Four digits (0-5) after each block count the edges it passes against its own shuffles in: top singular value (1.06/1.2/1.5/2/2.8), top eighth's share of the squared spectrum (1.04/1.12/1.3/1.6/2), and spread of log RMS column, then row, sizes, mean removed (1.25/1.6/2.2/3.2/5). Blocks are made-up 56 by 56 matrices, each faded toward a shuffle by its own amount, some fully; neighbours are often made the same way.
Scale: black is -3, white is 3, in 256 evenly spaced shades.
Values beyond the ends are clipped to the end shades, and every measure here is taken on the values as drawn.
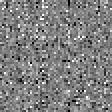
3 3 2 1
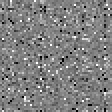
3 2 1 1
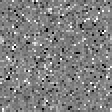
0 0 0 0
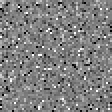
1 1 0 0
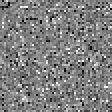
2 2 1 1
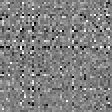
4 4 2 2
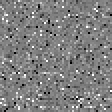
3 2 0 0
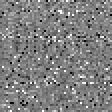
3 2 0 1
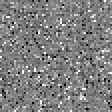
0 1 0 0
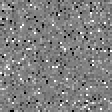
1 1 0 0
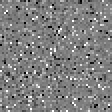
2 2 0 1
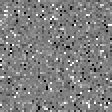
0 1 0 0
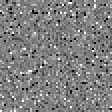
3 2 0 0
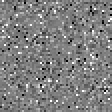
2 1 1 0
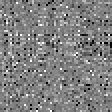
3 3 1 2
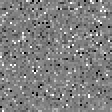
1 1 0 0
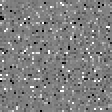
2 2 0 1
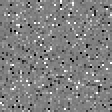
0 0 0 0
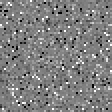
0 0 0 0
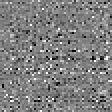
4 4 2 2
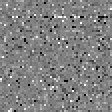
2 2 0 1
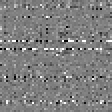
3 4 2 3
